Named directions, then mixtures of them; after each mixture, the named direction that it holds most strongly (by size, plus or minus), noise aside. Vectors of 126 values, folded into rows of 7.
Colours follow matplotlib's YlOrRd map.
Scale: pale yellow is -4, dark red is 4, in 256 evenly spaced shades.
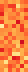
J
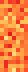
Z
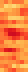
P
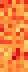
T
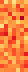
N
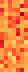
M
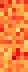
T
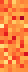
N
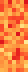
T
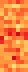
P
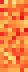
N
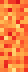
Z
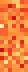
J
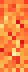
J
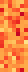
M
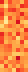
M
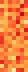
M
